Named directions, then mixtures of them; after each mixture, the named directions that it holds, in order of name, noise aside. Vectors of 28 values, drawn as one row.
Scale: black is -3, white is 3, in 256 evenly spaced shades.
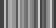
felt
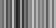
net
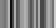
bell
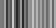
net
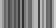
felt, net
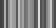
felt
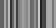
bell, felt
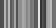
bell, felt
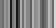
bell, net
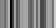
bell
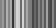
net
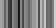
felt, net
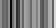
bell, net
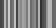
bell, felt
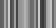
bell, felt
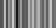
felt, net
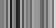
bell, net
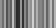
net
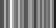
bell, felt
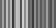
net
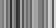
bell, net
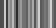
felt, net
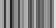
bell, felt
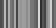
bell, felt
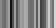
bell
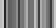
felt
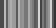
felt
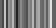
felt, net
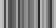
felt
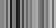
bell, net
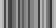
felt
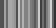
felt
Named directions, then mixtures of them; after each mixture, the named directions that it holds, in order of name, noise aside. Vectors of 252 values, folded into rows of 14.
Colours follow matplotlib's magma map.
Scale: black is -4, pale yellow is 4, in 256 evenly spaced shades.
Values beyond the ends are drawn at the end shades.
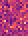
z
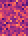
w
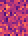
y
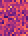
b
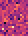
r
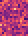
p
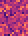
b, y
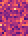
p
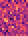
b, r, y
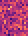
b, w, z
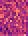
b, w, y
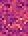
w, z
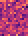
w, y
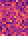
w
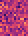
p, y, z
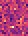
p, r, z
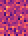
r, y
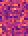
p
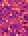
p, y, z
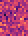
p, y, z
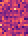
p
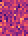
p, y, z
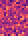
r, w, y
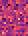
p, r, w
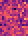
p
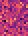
z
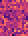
b, p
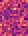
p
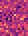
p, y, z
